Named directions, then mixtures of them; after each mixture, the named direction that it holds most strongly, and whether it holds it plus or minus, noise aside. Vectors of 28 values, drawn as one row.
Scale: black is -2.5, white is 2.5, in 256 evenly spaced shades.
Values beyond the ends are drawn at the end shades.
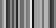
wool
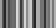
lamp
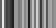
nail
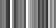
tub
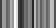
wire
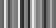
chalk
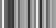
nail, plus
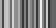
nail, minus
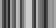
lamp, plus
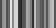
wire, plus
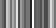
wool, minus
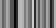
wire, minus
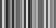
nail, plus
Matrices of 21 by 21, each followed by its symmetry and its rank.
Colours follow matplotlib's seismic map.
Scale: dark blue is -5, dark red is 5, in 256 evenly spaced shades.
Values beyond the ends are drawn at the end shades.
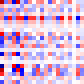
neither, rank two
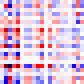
neither, rank two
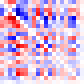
antisymmetric, rank two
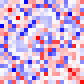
symmetric, full rank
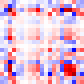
symmetric, rank two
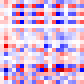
neither, rank two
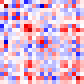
symmetric, rank three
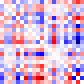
antisymmetric, rank two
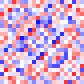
symmetric, full rank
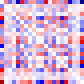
antisymmetric, rank two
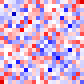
symmetric, full rank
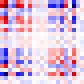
symmetric, rank two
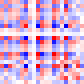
symmetric, rank two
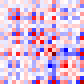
symmetric, rank three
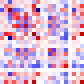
symmetric, rank three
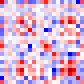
symmetric, rank three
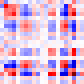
symmetric, rank two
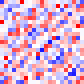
symmetric, full rank
